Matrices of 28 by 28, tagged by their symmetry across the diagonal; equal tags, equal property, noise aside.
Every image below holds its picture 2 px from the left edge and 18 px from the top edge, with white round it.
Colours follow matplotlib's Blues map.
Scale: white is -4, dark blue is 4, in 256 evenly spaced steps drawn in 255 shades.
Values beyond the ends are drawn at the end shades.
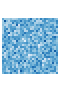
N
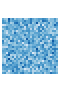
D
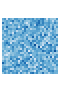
D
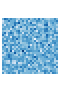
D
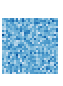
D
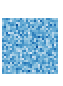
D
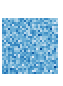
D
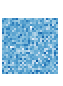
N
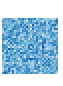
N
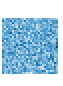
D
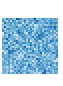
D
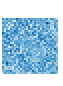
N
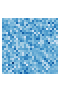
D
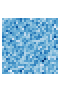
N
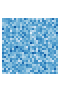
D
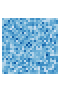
N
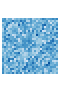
N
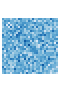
N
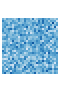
D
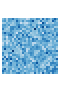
N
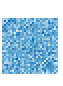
N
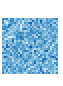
N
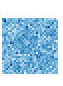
N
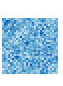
N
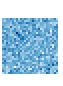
N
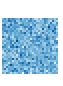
N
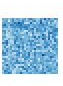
D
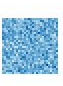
D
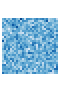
D
